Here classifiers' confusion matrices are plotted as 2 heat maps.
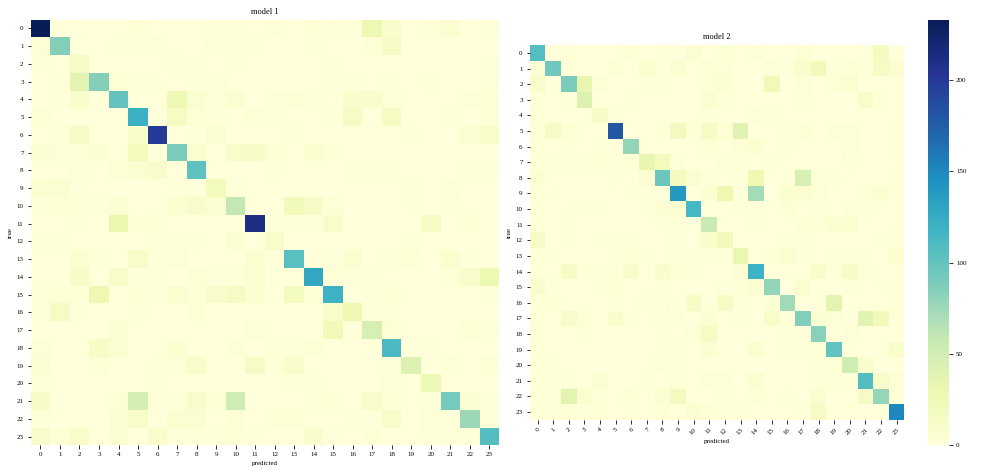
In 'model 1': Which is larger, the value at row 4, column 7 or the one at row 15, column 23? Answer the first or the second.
the first
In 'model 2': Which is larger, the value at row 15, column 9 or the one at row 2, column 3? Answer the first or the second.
the second
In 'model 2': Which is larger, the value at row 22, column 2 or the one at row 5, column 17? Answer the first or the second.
the first
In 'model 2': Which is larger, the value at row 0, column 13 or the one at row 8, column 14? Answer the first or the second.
the second
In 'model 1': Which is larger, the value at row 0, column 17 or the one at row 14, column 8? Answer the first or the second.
the first
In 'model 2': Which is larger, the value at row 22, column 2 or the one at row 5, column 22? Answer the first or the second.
the first
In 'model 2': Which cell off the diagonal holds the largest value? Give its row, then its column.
9, 14
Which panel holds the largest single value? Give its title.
model 1
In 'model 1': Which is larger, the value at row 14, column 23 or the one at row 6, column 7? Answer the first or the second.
the first
